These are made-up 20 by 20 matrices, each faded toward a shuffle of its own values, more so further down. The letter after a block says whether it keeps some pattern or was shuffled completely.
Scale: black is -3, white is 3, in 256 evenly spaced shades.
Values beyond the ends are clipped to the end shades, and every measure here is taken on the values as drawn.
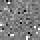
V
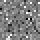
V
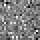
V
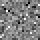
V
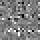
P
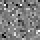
V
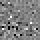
P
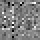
P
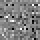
P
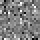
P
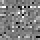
P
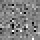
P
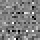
P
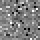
V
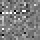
P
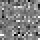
P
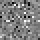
P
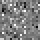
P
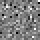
V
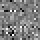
P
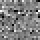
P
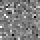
V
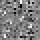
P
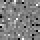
V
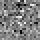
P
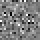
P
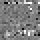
P
